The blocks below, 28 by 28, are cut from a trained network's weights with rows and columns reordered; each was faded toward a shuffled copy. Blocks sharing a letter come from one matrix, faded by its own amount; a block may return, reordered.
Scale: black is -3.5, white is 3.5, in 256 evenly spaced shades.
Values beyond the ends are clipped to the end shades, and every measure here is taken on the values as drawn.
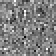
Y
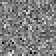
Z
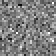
Z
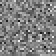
Z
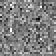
Y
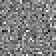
Y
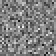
Z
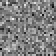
Y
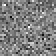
Y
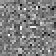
Y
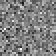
Z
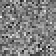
Z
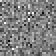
Y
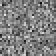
Z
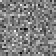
Z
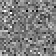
Y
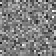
Z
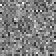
Z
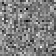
Z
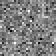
Y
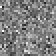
Z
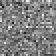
Z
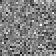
Z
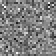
Z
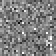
Y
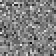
Y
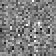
Y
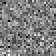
Y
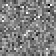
Y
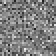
Z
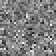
Y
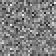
Z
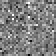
Y
